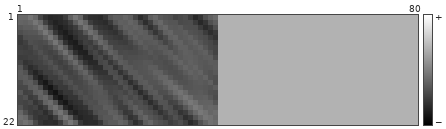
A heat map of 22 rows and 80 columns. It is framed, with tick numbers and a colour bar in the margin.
It is made of 1 by 2 panels. Panel 1,1: low, slanting down to the right. Panel 1,2: high, flat.
